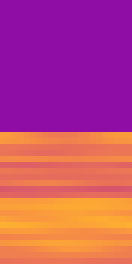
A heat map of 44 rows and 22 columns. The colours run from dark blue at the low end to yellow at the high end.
The table splits into 2 rows of 1 panel. Panel 1,1: low, flat. Panel 2,1: high, streaked across.
